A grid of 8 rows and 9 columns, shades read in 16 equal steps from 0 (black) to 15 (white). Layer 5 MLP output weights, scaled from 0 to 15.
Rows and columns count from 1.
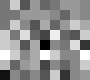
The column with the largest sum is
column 9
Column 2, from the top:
12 7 12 7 11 12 6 8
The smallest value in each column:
1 6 5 5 0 6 3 5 3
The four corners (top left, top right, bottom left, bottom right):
7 8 1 9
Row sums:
72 72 79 79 69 103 74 60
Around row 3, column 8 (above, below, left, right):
9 5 9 10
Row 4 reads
12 7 13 6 4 14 6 5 12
